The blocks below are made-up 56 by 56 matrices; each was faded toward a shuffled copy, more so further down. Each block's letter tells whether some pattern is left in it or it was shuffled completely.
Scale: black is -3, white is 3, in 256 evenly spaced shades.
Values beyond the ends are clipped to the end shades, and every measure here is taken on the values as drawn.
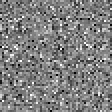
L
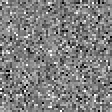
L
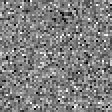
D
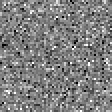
D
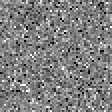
D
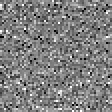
L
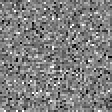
D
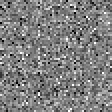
L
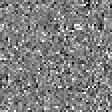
L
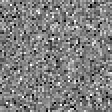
D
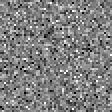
D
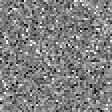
D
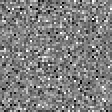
L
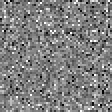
L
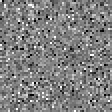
L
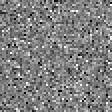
D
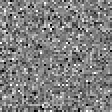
L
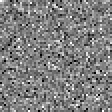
D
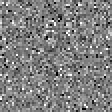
L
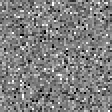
D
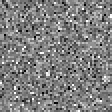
D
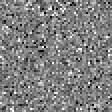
L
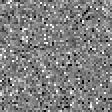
D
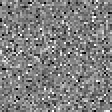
L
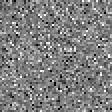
D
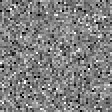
D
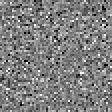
L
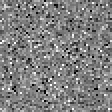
D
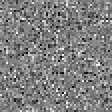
L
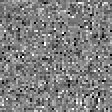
L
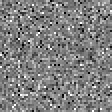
L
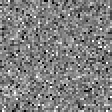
D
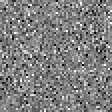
L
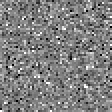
L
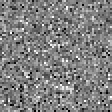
L
